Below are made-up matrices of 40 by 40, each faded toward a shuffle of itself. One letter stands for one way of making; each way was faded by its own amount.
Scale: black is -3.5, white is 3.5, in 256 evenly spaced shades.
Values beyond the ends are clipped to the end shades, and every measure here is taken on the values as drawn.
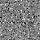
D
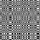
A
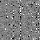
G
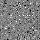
D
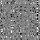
G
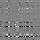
A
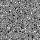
D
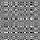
A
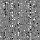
G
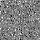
D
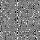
G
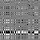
A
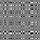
A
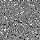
D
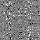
G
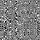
G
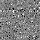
D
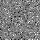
D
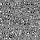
D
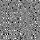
G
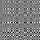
A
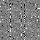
G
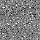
D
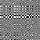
A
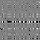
A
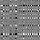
A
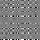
A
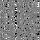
G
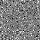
D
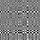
A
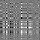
A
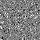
D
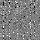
G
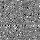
D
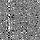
G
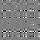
A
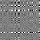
A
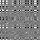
A
